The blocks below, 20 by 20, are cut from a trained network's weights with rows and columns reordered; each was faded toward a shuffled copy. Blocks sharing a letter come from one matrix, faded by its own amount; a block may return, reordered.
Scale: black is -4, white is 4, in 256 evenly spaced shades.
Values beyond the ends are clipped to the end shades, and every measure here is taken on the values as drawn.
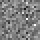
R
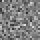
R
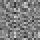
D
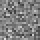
R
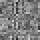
D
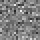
R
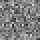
R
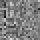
D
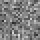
R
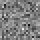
R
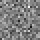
R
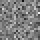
R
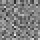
D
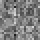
D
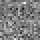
R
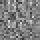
D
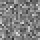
R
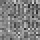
D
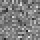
R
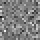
R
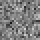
R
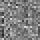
D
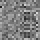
D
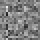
D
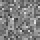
R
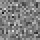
R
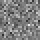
R
